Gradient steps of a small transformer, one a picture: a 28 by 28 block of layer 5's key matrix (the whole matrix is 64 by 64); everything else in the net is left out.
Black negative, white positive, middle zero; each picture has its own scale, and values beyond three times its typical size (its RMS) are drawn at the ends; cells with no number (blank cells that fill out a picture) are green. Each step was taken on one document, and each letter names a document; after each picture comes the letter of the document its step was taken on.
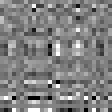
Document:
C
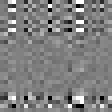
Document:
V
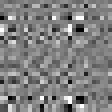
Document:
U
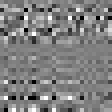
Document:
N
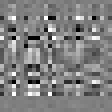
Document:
C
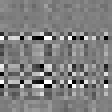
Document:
C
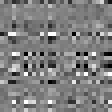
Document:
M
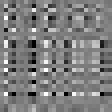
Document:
N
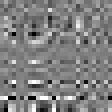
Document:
N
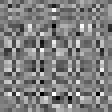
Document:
V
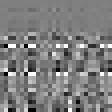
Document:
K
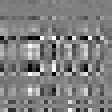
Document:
K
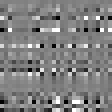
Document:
K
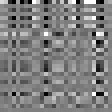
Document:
V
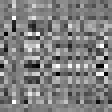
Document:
M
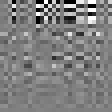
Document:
V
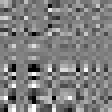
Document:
N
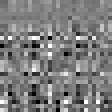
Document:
K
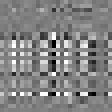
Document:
V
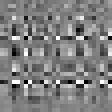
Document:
C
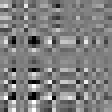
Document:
N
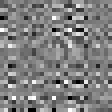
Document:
U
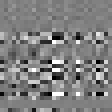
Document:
C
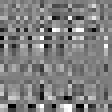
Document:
U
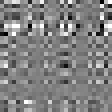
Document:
M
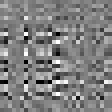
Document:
C
